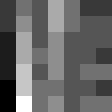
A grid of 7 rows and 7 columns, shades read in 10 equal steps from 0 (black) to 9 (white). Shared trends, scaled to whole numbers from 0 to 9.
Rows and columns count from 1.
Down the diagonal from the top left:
2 5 3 5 3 3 4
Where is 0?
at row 6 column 1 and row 7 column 1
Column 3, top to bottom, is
3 3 3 4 3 4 4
